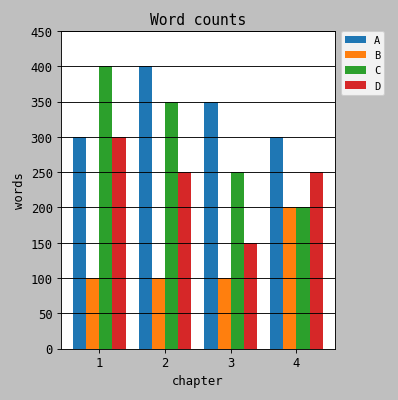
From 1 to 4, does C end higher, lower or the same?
lower
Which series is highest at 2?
A
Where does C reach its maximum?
1
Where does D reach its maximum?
1
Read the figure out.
Title: Word counts
x-axis: chapter, ticks 1 2 3 4
y-axis: words, ticks 0 50 100 150 200 250 300 350 400 450
Legend: A, B, C, D
Values:
A: 300 400 350 300
B: 100 100 100 200
C: 400 350 250 200
D: 300 250 150 250
